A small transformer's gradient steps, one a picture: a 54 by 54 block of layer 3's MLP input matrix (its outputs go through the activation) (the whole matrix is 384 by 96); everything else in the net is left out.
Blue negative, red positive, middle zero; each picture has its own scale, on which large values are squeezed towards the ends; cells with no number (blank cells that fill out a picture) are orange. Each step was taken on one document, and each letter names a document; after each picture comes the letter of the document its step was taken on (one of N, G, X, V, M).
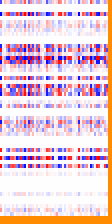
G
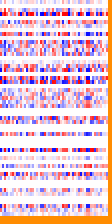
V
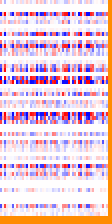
V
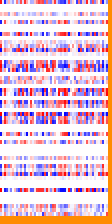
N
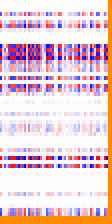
G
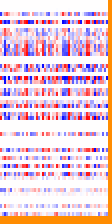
V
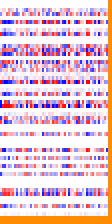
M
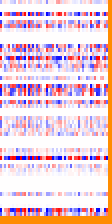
G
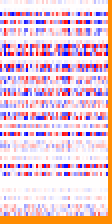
V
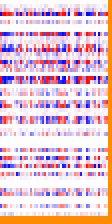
M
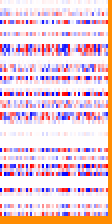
M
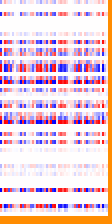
N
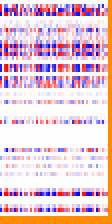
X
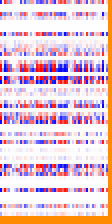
N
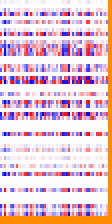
V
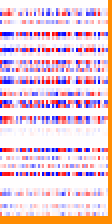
M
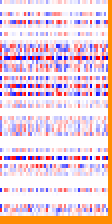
G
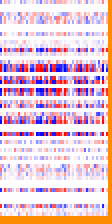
N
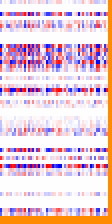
G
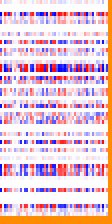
N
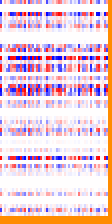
G
